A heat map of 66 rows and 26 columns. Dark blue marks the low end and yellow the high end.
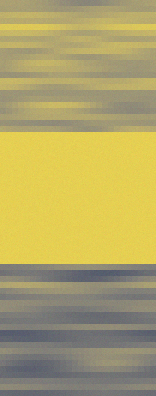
It is made of 3 by 1 panels. Panel 1,1: high, streaked across. Panel 2,1: very high, flat. Panel 3,1: middling, streaked across.
